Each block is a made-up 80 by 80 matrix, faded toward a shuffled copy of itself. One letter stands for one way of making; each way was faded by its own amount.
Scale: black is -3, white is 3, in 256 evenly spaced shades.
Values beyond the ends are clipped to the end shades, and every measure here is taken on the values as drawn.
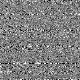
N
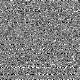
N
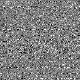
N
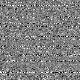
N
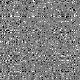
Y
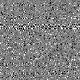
Y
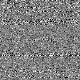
N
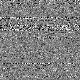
N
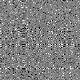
Y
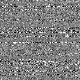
N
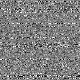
N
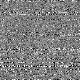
N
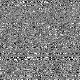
N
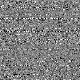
N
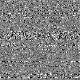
N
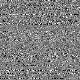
N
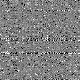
Y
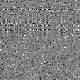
Y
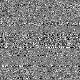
N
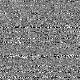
N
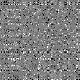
Y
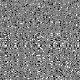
Y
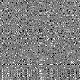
Y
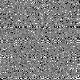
Y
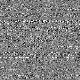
N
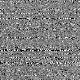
N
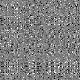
Y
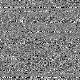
N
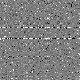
Y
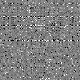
Y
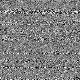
N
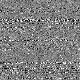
N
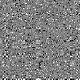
Y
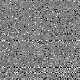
Y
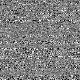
N
